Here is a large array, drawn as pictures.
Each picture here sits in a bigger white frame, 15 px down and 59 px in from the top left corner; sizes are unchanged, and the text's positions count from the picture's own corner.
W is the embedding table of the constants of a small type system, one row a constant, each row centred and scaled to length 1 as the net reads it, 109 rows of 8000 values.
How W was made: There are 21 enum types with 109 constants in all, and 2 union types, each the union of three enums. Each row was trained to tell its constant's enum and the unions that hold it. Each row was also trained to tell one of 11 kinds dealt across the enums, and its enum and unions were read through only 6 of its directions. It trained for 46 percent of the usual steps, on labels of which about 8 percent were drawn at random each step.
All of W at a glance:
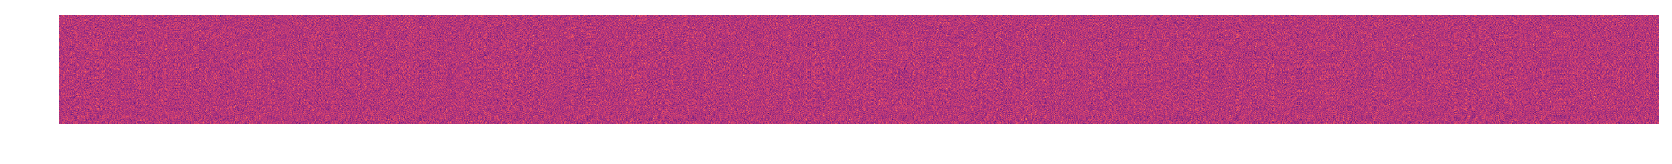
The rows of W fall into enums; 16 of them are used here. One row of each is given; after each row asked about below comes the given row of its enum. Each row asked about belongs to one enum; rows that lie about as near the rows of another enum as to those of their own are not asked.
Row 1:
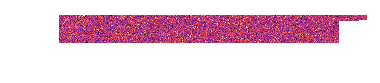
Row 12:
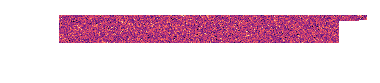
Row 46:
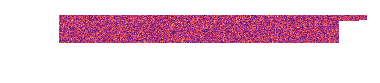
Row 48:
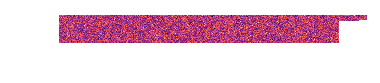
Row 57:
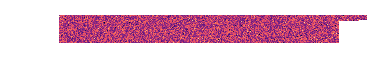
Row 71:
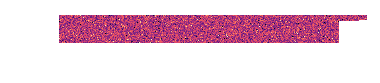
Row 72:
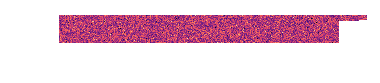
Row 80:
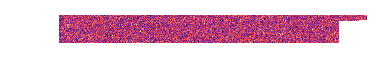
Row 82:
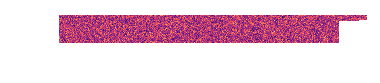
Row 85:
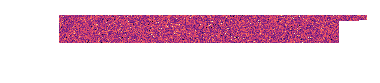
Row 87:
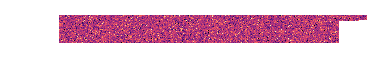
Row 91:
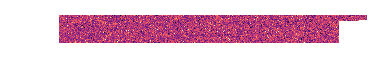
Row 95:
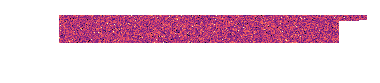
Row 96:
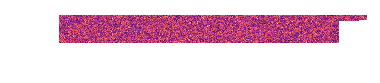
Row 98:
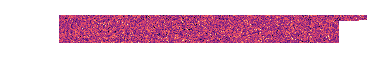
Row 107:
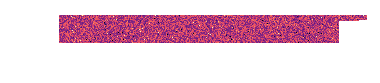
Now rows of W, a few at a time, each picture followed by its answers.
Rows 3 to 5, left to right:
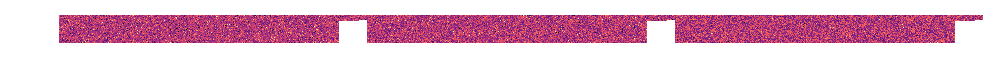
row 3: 80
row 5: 48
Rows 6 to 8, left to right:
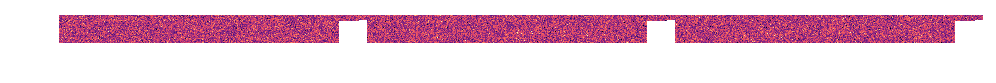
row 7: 57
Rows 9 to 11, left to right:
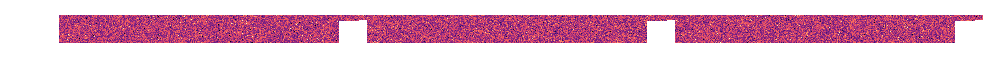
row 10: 1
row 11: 46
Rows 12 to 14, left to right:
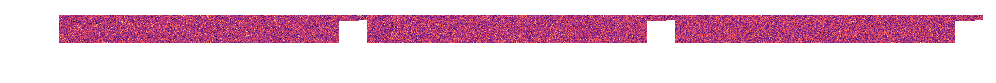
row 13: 87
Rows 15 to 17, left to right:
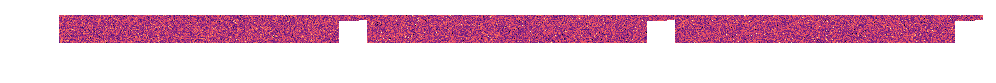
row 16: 46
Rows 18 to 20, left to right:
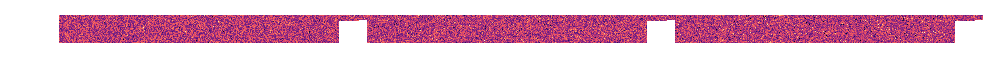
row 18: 107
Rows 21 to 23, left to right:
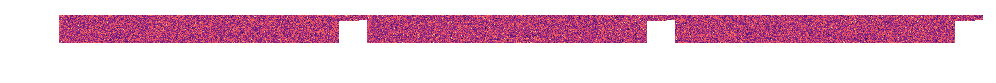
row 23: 71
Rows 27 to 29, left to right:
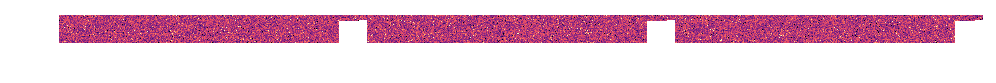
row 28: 57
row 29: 91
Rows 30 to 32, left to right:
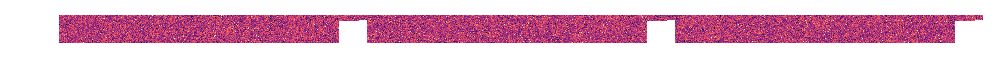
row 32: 80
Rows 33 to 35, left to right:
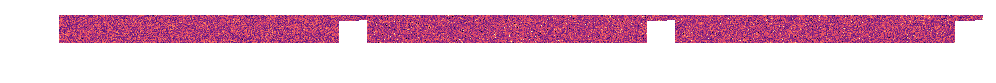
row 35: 82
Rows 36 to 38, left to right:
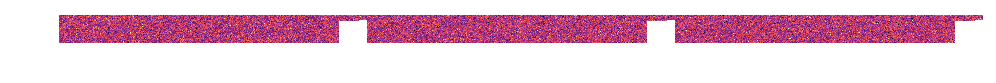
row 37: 87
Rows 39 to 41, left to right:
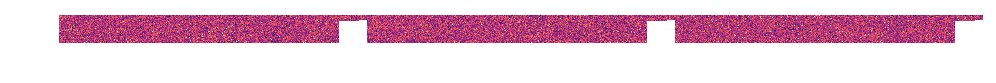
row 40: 80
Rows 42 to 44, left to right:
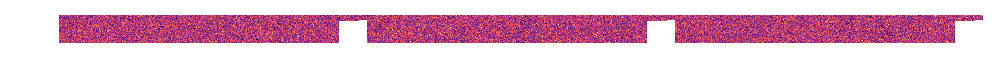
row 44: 87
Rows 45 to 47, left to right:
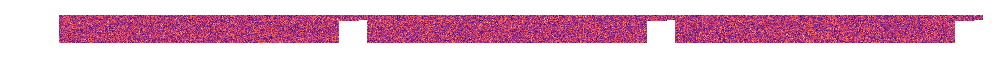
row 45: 1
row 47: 87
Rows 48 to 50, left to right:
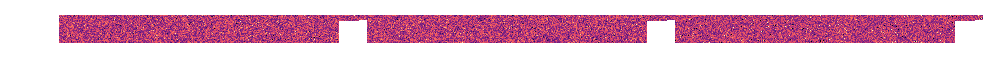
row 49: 82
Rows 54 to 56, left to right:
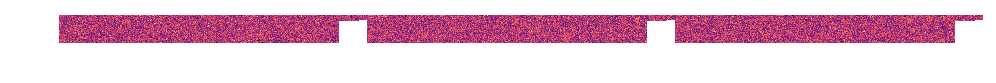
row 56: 48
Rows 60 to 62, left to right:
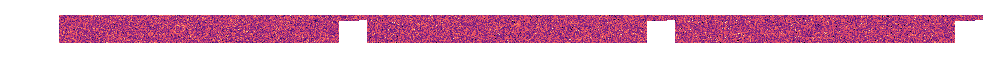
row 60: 82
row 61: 91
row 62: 57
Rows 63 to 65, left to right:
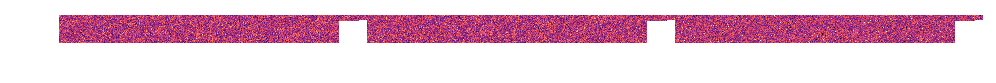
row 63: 87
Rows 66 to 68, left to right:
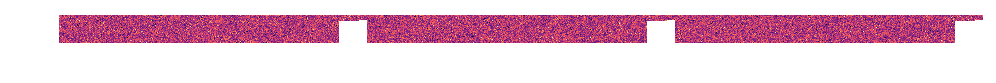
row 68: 72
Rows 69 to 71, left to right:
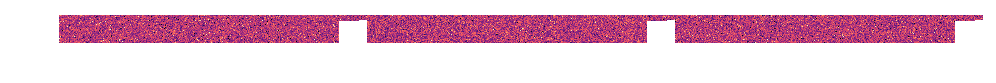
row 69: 82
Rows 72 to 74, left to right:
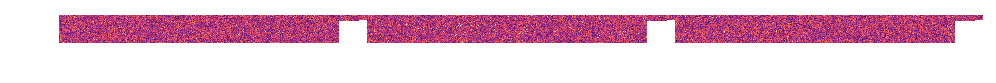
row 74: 85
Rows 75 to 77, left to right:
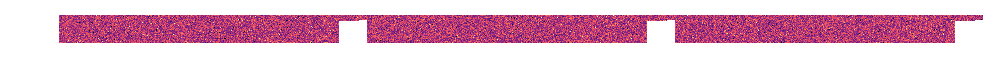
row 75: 107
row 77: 91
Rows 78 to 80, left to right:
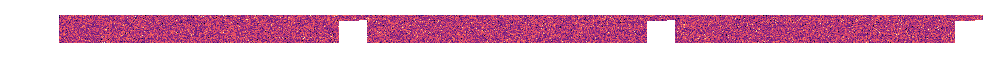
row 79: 82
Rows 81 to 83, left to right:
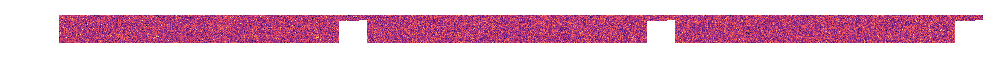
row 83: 57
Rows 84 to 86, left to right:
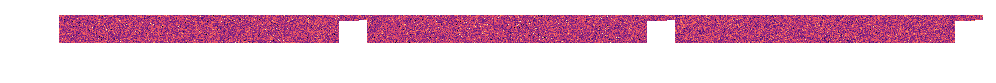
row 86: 80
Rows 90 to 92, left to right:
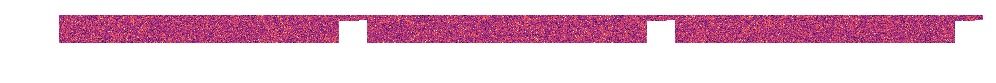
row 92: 107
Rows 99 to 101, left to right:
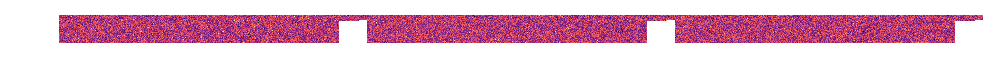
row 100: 72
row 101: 1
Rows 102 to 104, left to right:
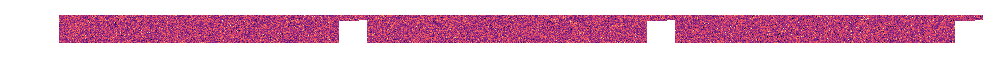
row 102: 72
